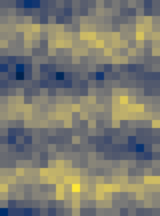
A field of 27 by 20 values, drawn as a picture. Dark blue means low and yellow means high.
Ninth with the highest average: bottom middle. Grain: streaks across. Histogram: bell-shaped. Average level on the scale: 50%. Stripes: horizontal, repeating 3 times.
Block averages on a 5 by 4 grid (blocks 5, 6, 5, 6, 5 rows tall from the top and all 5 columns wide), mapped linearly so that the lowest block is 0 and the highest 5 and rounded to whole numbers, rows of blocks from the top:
2243 | 0132 | 4445 | 1310 | 2554
